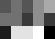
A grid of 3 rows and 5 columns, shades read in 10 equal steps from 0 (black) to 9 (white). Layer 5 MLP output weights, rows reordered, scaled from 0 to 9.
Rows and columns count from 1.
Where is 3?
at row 1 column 1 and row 1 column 3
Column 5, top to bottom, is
6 2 0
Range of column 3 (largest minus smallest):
6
